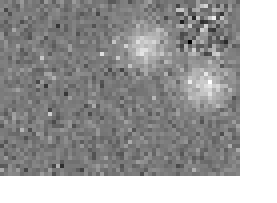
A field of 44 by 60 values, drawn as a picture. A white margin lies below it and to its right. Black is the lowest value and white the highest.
Odd patch: rougher, in the top right. Mirror symmetry: none. Ninth with the highest average: middle right. Stripes: none. Roughest part: top right. Bumps: two.
